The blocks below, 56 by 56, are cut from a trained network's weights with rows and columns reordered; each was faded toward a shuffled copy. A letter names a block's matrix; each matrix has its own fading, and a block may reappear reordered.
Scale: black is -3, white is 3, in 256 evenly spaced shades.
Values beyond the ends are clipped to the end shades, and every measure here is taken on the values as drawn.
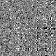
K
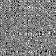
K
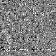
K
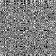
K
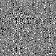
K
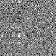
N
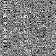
K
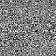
N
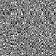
N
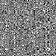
K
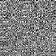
N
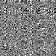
K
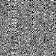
K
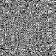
N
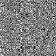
K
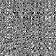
K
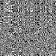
K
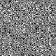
N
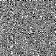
K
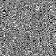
N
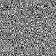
N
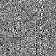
K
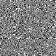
K
